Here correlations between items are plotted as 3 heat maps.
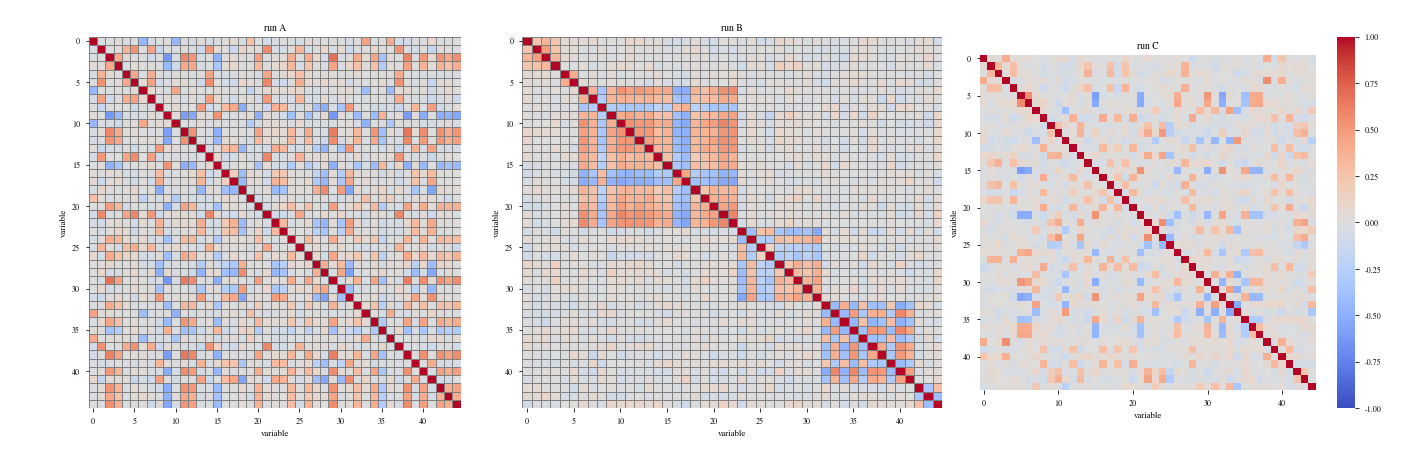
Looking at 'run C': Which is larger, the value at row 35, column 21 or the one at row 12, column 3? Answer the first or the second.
the first
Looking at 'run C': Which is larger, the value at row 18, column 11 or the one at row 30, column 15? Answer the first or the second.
the first
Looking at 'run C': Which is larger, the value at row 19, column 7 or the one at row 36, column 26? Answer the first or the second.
the second
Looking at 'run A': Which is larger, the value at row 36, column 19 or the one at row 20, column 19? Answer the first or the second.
the first
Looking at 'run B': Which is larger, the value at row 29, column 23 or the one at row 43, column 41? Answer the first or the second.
the second
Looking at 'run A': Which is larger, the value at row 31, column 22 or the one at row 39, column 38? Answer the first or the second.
the first
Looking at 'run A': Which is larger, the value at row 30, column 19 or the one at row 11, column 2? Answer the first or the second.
the second
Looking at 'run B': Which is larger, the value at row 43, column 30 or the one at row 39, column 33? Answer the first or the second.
the first
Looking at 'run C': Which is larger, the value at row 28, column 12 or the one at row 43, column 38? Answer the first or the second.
the first
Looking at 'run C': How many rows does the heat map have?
45
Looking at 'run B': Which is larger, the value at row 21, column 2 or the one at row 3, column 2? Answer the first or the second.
the second
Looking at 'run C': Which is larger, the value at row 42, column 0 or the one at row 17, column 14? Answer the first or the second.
the second
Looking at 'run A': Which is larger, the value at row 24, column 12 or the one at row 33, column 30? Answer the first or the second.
the first
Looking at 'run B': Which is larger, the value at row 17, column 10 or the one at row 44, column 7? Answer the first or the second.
the second
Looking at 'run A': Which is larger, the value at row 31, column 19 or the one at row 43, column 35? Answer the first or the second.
the first
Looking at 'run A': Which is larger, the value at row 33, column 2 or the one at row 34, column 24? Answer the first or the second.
the second
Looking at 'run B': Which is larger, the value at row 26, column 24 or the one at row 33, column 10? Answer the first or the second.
the second
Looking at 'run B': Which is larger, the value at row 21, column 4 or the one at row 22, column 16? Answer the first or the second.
the first
